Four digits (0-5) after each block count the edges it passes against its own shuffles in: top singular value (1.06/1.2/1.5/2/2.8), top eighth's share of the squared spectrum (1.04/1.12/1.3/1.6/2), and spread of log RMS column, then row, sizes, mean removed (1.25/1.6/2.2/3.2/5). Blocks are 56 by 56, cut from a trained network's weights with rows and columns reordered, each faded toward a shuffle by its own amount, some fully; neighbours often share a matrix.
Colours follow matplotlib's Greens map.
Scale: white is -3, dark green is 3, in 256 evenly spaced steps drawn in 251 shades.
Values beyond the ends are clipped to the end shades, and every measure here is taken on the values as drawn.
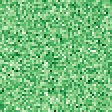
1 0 0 0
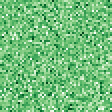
1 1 0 1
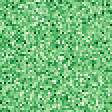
0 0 0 0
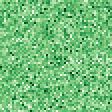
1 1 0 0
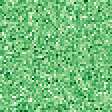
0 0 0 0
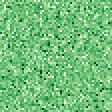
1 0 0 0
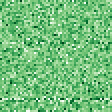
3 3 0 2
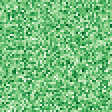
2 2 0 0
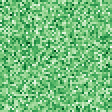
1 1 0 0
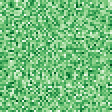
3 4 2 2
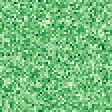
0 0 0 0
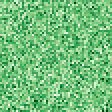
0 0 0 0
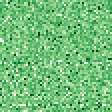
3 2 0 1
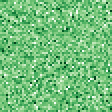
0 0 0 0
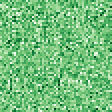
3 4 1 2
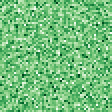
1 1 0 0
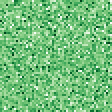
1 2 1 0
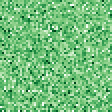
2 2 1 1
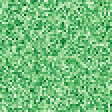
1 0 0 0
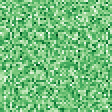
3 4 1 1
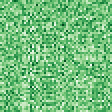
4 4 2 1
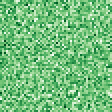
3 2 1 0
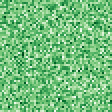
1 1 0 0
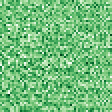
3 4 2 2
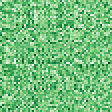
3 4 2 2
